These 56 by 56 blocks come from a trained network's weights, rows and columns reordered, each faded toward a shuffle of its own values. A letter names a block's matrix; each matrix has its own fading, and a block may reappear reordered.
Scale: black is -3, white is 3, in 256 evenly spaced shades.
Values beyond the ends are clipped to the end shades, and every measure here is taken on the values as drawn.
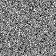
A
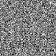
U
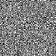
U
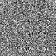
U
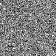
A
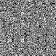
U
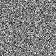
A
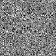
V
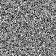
A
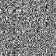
V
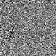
U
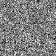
A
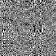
V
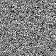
A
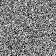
A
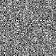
V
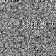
U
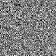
U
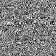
U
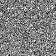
A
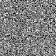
U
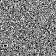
A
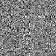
V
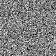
A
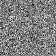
A
